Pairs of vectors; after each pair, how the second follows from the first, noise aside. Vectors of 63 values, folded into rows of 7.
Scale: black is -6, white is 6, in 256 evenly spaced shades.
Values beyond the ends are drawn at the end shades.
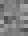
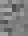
wrapped around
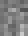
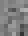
negated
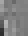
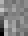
scaled up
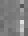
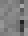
negated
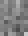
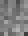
negated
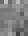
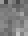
negated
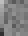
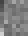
negated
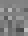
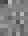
wrapped around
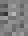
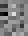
scaled up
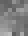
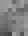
negated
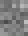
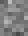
wrapped around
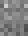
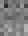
negated
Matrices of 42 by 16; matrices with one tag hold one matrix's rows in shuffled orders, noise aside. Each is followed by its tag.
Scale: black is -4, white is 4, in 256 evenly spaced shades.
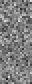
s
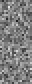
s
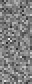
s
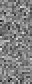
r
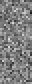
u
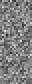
s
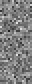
r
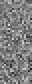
u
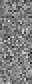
u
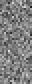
u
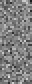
u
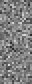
u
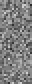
u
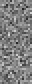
s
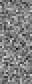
s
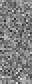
r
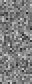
s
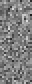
u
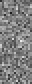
r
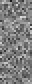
r
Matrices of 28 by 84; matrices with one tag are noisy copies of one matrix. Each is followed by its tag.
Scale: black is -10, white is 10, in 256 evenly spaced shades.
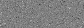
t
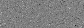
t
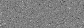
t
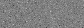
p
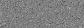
t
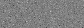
p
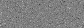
t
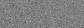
p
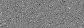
t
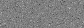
t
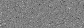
t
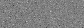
p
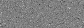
t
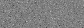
p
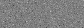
p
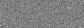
t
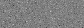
p
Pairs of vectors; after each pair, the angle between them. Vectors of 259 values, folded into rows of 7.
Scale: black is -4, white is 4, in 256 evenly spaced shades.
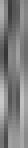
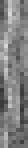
nearly opposite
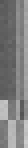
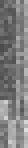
nearly parallel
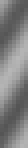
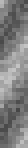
nearly parallel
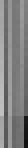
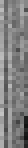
nearly parallel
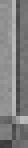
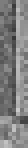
nearly opposite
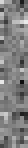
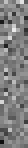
orthogonal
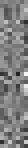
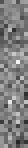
orthogonal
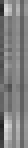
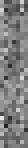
partly opposed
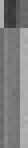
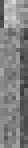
nearly opposite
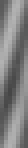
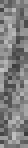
partly aligned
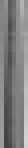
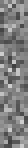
orthogonal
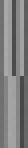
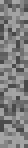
orthogonal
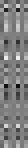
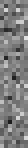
partly opposed
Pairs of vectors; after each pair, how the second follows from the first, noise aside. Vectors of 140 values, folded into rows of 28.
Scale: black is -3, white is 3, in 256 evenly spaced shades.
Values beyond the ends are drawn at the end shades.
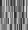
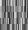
negated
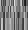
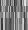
negated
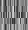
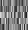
shuffled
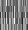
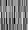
negated
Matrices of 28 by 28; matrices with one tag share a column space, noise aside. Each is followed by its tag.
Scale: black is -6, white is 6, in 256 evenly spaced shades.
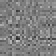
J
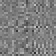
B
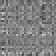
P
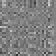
B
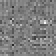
J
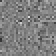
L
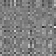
B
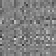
J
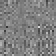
B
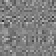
L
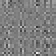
B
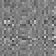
J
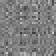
P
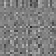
B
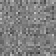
P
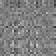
B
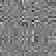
L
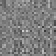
B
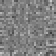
P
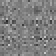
J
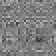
L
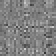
B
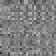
P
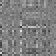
B
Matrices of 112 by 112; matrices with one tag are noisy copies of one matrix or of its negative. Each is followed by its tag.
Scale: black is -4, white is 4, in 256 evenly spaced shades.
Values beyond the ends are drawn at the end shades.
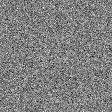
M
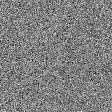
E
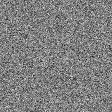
M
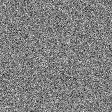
M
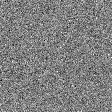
E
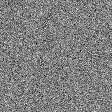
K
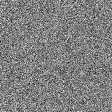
E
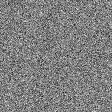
K
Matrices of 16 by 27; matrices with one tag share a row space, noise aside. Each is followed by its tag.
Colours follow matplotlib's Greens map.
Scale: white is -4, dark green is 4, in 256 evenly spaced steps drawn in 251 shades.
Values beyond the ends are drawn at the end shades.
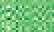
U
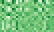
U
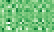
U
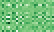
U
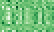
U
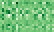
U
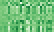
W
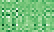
U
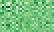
U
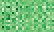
U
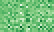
W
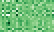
U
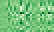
W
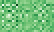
U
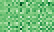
W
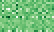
U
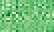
U
